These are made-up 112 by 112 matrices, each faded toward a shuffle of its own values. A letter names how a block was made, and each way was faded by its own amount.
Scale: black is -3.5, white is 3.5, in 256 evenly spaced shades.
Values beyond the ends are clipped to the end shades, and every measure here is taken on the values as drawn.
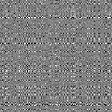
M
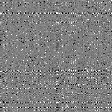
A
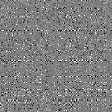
A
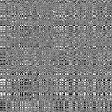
M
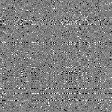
A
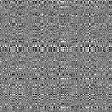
M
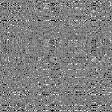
A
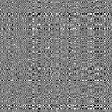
M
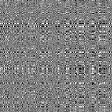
M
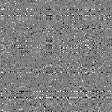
A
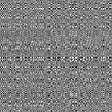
M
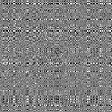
M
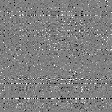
A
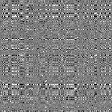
M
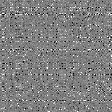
A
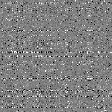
A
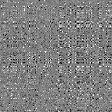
A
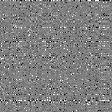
A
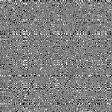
A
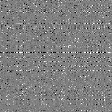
A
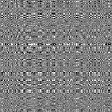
M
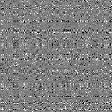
A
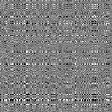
M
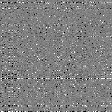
A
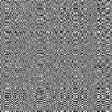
M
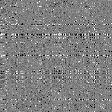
A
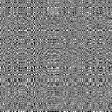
M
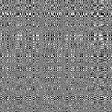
M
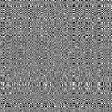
M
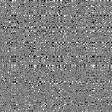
A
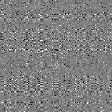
A
